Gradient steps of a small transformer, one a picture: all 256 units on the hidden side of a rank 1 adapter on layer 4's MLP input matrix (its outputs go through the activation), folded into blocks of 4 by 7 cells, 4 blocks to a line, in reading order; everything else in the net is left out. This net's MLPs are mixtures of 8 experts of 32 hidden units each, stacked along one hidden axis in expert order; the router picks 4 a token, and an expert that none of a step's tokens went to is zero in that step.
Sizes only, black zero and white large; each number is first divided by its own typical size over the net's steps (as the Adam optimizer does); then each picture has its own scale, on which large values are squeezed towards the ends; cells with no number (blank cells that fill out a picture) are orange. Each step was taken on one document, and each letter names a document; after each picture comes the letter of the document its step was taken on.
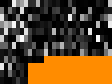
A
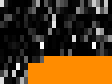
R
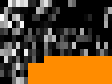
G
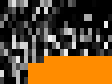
G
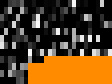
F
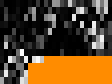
R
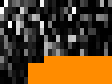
A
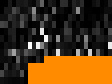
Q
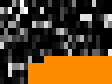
F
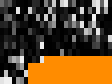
R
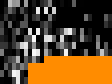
G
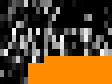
G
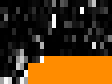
R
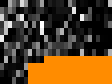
A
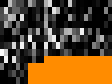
G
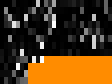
R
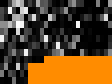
A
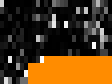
R
